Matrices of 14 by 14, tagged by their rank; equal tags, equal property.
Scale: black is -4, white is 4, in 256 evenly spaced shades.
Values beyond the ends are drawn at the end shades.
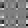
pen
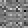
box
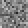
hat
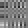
pen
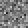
hat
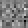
box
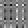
pen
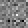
box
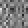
box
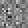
box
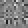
box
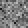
hat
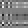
pen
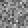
hat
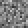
hat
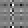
pen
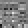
box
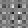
pen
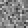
hat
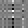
pen
